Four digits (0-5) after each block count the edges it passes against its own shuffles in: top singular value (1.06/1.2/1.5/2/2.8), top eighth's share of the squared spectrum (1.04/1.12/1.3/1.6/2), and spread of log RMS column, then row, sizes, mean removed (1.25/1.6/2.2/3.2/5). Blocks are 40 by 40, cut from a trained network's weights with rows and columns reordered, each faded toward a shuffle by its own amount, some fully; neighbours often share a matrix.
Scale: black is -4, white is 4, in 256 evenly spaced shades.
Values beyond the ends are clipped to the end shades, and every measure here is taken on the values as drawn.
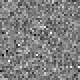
0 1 0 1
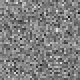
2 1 0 0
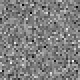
0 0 0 0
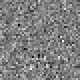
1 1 0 0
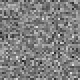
3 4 1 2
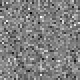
1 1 0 0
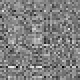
4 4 1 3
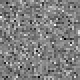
0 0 0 0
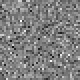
0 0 0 0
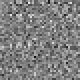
3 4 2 2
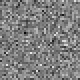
2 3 0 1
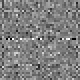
3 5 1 2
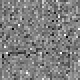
2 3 0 1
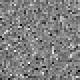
0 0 0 0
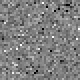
0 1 0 0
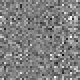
3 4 2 2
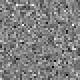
0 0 0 0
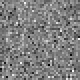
0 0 0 0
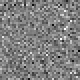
2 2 0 0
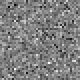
0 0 0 0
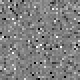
1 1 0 1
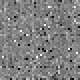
2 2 0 1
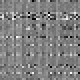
3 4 1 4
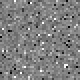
0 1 0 0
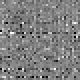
3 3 0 3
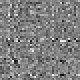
3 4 2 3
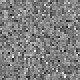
1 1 0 0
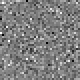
2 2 0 0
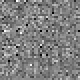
3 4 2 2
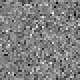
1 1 0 0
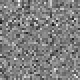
2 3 1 1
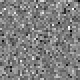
2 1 0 0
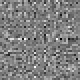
3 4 2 2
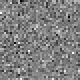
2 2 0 1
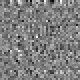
3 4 2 2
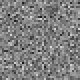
3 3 1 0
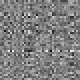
4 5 2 3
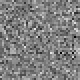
2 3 1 1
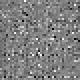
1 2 0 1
